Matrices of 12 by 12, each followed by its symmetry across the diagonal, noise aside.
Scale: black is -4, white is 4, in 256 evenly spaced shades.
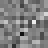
antisymmetric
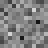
symmetric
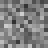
antisymmetric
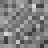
symmetric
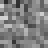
antisymmetric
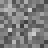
symmetric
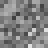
symmetric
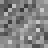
symmetric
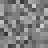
antisymmetric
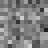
antisymmetric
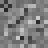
symmetric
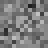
symmetric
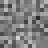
antisymmetric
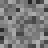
symmetric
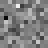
antisymmetric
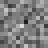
antisymmetric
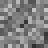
symmetric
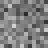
antisymmetric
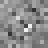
symmetric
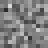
antisymmetric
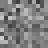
antisymmetric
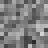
antisymmetric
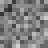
symmetric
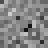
symmetric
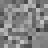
symmetric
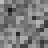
symmetric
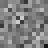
symmetric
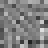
antisymmetric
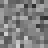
antisymmetric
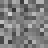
antisymmetric
